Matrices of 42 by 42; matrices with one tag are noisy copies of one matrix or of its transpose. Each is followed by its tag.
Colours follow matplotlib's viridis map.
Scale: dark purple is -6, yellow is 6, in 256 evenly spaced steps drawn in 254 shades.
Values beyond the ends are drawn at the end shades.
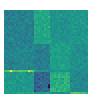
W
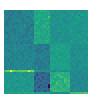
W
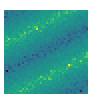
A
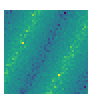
A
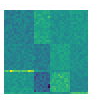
W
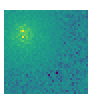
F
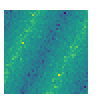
A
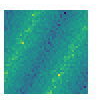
A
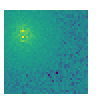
F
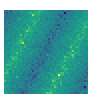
A
